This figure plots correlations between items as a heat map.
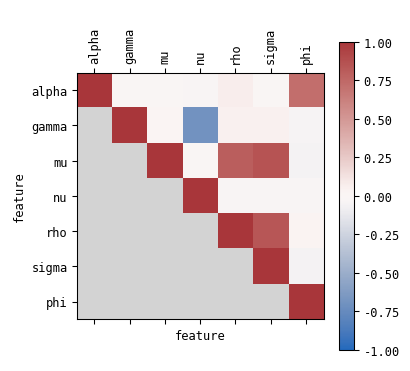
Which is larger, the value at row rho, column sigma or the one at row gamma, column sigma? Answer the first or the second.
the first
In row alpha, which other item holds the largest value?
phi
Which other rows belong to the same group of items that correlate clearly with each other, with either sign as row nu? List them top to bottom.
gamma
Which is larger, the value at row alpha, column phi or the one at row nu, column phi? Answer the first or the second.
the first
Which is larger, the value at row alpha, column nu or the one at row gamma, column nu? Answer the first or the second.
the first
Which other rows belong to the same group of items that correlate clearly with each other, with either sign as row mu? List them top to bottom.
rho, sigma
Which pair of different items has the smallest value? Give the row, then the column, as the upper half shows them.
gamma, nu
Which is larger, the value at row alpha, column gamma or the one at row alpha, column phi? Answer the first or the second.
the second
